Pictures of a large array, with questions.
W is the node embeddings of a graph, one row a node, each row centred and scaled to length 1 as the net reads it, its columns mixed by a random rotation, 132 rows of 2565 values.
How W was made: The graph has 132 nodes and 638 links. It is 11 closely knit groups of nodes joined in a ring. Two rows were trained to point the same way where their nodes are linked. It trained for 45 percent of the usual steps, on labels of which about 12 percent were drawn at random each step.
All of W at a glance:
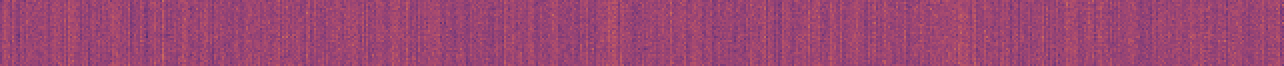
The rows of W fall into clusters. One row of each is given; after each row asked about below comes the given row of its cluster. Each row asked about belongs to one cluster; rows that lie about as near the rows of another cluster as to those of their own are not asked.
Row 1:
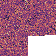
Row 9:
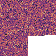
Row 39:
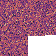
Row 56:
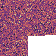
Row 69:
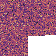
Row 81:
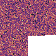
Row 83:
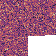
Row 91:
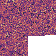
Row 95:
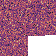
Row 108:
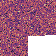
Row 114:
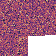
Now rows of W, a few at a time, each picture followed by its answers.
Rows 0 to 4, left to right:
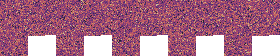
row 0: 39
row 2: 108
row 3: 81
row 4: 83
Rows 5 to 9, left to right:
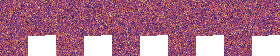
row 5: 56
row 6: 81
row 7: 56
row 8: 1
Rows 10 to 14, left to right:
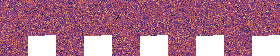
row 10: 39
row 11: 83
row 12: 1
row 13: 81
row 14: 83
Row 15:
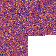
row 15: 91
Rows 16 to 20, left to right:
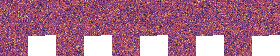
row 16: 95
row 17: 91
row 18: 81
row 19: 95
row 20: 9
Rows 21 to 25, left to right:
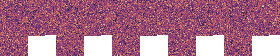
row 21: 108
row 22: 91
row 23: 114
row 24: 69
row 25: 108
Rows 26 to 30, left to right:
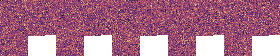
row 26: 83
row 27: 1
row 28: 108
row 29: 56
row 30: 114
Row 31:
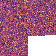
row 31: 83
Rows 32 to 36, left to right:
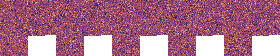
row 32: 81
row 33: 95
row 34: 114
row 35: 9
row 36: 1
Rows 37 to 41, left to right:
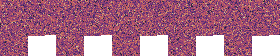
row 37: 69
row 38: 91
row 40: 69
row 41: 83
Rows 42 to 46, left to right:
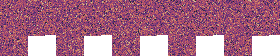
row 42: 95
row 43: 56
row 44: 9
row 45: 83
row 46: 83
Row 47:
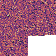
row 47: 1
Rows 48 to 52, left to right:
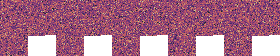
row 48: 91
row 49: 114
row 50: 95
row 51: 69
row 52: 56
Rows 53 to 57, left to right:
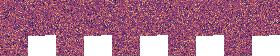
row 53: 1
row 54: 81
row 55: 56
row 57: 39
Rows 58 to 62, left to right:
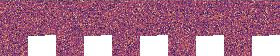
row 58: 114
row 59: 83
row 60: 56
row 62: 95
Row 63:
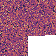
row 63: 69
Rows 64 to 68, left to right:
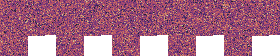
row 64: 81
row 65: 95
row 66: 81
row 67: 114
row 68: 69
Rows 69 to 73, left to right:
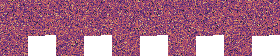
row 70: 9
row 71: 83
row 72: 81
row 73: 83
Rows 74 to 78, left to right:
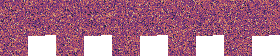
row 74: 81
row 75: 81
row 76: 56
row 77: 1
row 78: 69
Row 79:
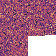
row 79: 9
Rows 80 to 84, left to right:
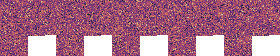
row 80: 95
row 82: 83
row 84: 108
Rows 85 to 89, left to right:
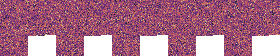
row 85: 1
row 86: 114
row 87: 39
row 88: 114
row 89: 95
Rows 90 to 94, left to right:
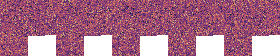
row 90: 81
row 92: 91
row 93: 108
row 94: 69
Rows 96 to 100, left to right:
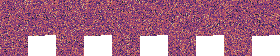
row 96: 1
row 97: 1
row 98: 114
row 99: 39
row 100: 81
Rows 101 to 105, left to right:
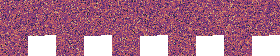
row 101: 1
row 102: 114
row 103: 81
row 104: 108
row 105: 39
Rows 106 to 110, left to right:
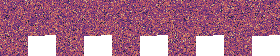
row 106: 1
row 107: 95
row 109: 108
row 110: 91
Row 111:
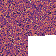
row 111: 95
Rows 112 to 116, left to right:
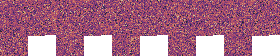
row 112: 108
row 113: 95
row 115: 39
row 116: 39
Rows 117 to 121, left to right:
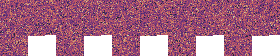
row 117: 56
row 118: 95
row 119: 1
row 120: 108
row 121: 39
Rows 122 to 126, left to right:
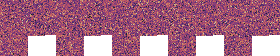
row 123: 83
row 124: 56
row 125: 39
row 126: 39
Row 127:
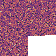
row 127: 95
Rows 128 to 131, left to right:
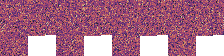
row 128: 39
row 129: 56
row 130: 56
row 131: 9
